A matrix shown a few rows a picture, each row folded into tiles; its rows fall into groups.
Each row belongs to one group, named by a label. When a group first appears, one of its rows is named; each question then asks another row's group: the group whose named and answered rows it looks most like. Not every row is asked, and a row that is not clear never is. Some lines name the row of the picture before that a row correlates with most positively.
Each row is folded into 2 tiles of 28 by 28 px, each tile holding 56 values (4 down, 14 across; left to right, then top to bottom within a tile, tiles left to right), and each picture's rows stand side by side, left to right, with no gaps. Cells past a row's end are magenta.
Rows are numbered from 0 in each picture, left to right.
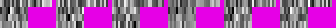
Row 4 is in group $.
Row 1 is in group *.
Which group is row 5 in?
$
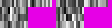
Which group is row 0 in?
$
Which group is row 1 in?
*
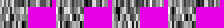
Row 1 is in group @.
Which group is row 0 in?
@
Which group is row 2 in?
*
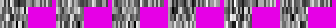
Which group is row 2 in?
$
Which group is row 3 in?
*
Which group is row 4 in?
@
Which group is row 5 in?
*
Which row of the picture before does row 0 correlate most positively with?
0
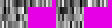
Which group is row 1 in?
*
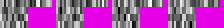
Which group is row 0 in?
@
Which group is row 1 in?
@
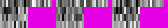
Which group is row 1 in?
$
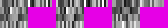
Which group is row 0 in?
$
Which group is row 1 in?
$
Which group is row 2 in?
*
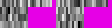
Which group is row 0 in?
$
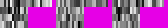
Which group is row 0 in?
@
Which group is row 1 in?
@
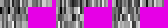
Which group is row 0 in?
*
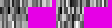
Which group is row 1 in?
@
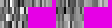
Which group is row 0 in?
@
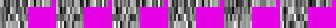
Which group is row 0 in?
*
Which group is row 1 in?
$
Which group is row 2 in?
$
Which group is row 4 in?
*
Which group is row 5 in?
@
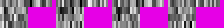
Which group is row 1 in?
*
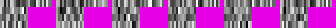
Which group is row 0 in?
@
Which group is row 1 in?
*
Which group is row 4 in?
$
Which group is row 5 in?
@
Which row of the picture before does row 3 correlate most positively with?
3
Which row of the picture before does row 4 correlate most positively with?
3
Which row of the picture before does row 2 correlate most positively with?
2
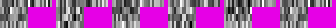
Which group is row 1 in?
@
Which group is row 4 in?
*
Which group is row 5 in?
$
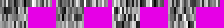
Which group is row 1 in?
$
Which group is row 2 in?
@
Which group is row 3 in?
*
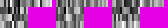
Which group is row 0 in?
@
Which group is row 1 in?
$
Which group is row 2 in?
*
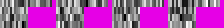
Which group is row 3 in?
@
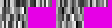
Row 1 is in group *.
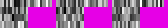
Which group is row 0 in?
@
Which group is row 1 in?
*
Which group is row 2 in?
$
